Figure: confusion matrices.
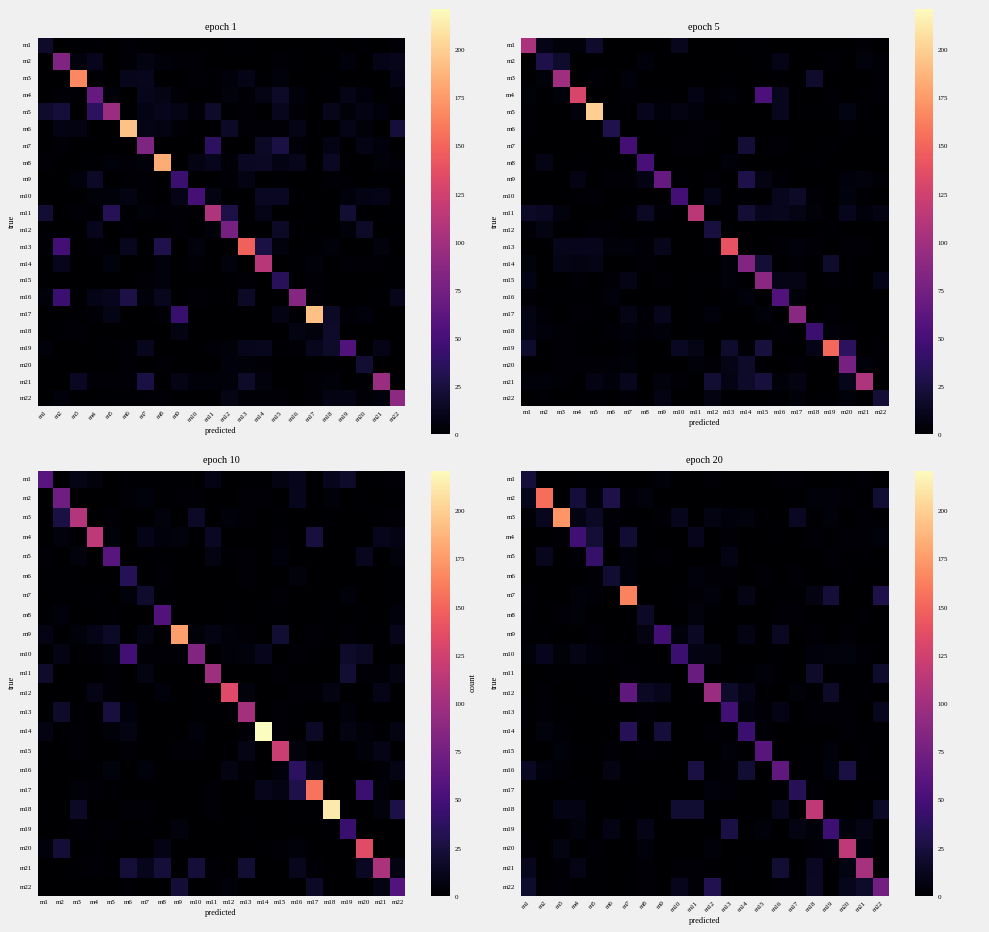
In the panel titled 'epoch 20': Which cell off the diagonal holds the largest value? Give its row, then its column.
m12, m7
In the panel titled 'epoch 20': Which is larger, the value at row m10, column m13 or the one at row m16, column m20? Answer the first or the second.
the second
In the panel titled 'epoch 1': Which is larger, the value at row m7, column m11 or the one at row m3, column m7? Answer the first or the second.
the first
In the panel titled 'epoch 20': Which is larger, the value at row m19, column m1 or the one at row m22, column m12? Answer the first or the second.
the second
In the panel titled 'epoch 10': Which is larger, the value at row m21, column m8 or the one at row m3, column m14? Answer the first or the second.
the first
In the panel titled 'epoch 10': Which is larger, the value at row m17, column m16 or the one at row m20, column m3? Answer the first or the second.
the first
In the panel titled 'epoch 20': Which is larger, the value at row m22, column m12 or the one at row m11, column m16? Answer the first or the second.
the first
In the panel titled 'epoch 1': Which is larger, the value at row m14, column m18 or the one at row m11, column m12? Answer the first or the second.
the second
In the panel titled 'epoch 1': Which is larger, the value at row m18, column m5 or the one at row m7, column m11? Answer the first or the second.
the second
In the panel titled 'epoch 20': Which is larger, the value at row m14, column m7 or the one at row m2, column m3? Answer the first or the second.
the first
